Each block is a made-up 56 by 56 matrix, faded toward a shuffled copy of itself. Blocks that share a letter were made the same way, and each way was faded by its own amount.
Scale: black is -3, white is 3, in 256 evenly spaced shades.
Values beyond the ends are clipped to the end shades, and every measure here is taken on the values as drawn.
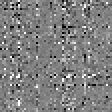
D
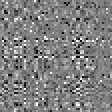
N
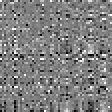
N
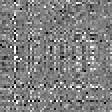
N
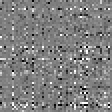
D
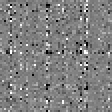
D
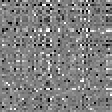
N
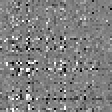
D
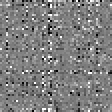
D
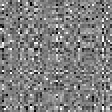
N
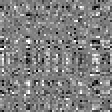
N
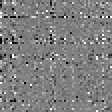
D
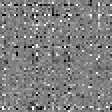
D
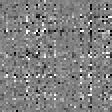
D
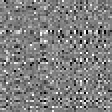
N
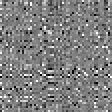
N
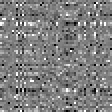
N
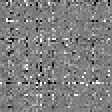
D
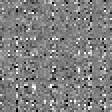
D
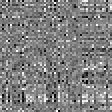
N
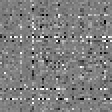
D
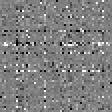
D
